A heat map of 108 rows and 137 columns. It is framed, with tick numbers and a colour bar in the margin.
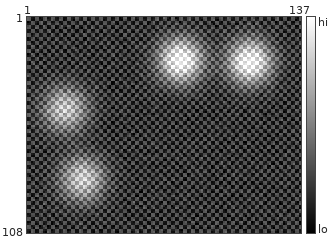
No single row or column stands out from its neighbours. Neither half mirrors the other. On average the colour sits 30% of the way up the scale. There are four bumps.
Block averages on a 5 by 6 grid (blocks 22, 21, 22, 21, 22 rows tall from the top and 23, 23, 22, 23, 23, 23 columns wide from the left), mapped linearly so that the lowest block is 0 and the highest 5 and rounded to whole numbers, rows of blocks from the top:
001542 / 211542 / 420000 / 250000 / 120000
